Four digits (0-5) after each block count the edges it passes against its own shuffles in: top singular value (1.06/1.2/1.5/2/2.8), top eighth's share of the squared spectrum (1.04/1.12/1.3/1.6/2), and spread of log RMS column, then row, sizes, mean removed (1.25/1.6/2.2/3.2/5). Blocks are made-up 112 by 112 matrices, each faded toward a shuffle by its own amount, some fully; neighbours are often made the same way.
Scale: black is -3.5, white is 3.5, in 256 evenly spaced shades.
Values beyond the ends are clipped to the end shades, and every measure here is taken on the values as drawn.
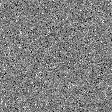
0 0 0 0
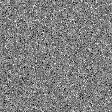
0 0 1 0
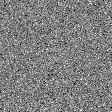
0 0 0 0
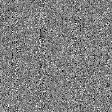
1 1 3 0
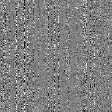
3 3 4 0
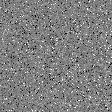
0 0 1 0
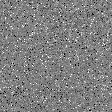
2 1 0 0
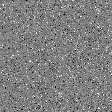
2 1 0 0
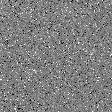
1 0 0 0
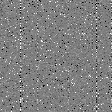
4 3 2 0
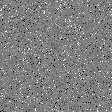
0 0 0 0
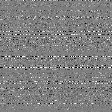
3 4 0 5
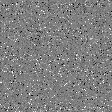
1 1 0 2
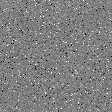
0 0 0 0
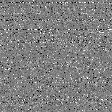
2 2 0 3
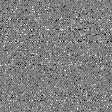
2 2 0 3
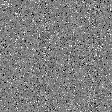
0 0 1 0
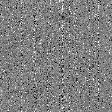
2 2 3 0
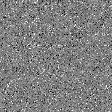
3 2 0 1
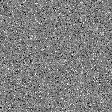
2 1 0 0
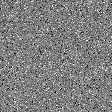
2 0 0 0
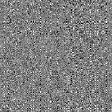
4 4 3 2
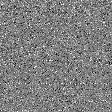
0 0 0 2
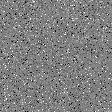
2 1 0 0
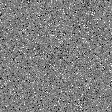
2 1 0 0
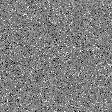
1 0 0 0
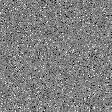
3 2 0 1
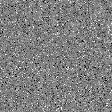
3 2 1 1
